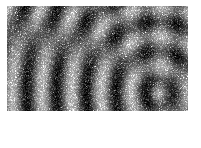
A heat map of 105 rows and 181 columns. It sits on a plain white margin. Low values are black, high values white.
Average level on the scale: 40%. Slope: none. Stripes: upright, repeating 6 times. Rings: centred on the bottom right. Histogram: bell-shaped. Odd rows or columns: none.
